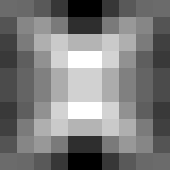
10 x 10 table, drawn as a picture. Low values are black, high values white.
Stripes: none. Grain: blotchy. Ninth with the highest average: centre. Mirror symmetry: left to right and top to bottom. Slope: none.
